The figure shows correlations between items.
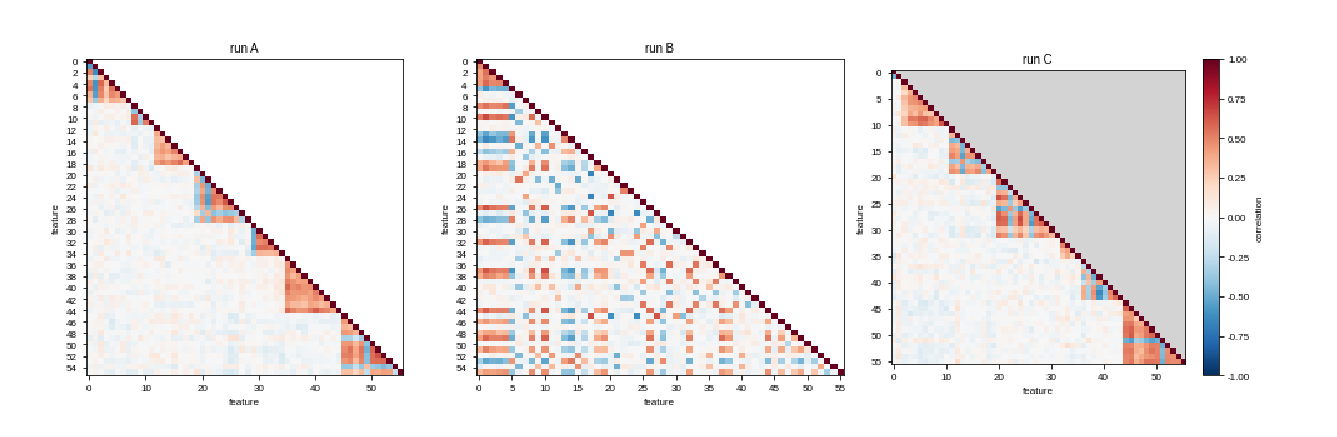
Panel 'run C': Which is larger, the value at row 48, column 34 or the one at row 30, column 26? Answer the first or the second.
the first
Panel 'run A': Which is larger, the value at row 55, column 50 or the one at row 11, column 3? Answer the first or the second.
the first
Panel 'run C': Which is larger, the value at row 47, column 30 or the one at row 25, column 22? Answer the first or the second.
the first
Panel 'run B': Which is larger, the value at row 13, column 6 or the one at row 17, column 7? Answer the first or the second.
the first
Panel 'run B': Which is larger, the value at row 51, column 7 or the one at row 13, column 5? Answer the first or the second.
the second
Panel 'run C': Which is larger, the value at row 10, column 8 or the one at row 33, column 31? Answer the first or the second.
the first
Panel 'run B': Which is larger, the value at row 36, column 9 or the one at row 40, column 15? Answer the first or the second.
the second
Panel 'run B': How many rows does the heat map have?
56
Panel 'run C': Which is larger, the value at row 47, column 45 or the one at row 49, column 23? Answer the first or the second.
the first
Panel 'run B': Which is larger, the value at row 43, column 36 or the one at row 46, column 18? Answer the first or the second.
the first
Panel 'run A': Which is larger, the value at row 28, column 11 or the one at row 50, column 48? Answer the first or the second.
the second
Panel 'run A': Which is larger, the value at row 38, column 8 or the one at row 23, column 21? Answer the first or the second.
the first
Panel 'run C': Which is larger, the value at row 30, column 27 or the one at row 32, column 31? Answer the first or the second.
the first
